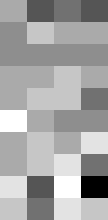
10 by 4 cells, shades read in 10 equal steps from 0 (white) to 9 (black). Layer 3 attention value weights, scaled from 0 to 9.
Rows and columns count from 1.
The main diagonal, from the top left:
3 2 4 3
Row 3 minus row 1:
1 -2 -1 -2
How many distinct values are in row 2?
3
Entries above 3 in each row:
3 1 4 0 1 2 0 1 2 1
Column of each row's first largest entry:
2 1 1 1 4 3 1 4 4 2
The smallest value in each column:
0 2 0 1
